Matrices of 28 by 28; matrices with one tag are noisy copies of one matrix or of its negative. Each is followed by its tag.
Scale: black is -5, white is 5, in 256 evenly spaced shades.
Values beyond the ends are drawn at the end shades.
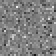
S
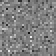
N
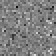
S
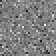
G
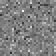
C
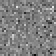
S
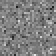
S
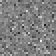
G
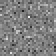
C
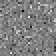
C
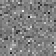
C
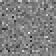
N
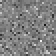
G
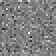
N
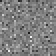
N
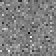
N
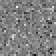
S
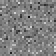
C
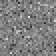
C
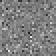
N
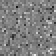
S
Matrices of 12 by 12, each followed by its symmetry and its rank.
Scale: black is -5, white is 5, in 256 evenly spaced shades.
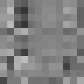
neither, rank two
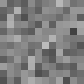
neither, full rank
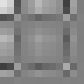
symmetric, rank one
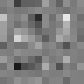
antisymmetric, rank two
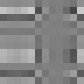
neither, rank one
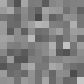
neither, full rank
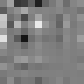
antisymmetric, rank two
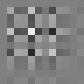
symmetric, rank one
